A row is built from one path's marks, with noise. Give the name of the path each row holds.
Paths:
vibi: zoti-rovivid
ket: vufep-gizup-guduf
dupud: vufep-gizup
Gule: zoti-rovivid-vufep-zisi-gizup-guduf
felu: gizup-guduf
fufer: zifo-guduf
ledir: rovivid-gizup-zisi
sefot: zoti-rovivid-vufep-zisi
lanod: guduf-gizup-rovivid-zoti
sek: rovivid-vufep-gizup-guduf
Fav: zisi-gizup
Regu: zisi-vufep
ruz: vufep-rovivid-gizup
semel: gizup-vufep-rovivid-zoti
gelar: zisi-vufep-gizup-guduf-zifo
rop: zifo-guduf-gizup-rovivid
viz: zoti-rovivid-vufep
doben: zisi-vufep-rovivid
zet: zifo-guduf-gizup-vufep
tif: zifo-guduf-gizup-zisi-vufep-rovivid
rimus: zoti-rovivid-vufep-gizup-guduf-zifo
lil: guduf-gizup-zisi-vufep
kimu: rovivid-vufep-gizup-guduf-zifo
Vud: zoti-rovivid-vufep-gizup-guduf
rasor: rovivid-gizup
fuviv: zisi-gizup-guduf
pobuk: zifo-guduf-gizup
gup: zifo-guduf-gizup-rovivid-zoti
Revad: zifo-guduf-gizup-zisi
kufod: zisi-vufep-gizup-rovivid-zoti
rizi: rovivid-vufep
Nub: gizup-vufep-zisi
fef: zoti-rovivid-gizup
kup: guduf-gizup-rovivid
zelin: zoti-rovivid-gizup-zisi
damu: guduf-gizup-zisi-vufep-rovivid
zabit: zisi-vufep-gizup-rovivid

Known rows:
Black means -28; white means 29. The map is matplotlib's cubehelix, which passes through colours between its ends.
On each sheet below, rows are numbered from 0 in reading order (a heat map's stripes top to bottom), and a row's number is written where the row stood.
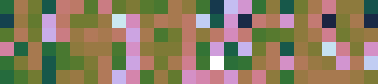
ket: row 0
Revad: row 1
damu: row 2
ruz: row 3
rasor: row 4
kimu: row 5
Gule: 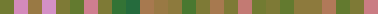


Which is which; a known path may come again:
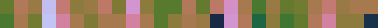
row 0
damu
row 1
lil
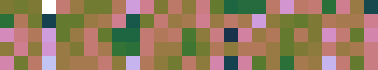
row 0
Fav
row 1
rimus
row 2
kufod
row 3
Gule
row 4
zabit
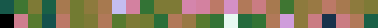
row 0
kimu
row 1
felu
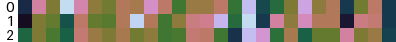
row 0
fuviv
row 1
pobuk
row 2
ket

